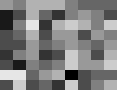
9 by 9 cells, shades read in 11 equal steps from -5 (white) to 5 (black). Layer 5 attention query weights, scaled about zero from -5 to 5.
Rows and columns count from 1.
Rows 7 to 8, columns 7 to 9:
-1 -1 -3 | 2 1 1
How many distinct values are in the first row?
4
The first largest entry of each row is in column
7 1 1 1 1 1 2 6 5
